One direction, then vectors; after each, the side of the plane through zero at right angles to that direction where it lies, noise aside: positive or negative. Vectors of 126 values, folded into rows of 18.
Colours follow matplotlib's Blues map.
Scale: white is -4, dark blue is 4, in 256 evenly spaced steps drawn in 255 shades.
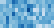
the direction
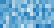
negative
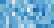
negative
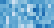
negative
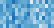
positive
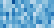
positive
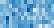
positive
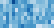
positive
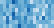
positive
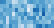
negative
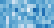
negative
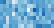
negative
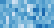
negative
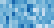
positive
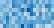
positive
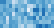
negative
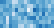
negative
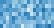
negative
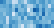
negative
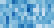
positive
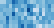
positive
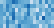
positive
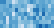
negative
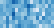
positive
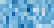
positive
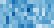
positive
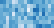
negative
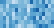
negative
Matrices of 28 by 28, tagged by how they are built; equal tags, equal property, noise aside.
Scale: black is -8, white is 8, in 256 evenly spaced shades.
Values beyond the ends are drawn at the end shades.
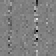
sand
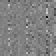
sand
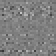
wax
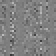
sand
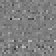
wax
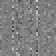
sand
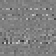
wax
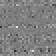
wax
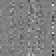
sand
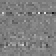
wax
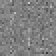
sand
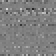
wax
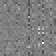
sand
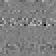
wax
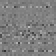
wax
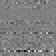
wax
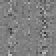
sand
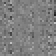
sand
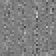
sand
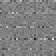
wax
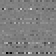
wax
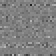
wax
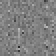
sand
